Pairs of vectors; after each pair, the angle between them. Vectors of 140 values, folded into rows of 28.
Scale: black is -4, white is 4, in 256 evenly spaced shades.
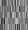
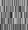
partly aligned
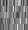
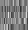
orthogonal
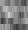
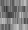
nearly opposite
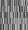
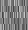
nearly opposite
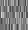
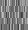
partly aligned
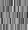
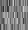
partly aligned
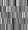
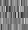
partly opposed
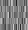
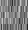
orthogonal
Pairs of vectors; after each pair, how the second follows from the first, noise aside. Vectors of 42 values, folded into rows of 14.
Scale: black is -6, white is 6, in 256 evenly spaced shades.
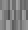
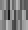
scaled up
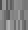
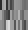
scaled up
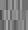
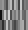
scaled up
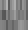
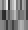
scaled up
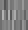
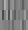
negated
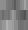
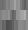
negated
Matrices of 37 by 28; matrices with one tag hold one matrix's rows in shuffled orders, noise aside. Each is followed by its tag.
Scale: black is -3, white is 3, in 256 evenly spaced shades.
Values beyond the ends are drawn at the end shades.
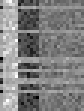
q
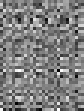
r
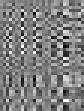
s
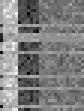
q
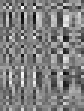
s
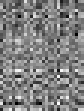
r
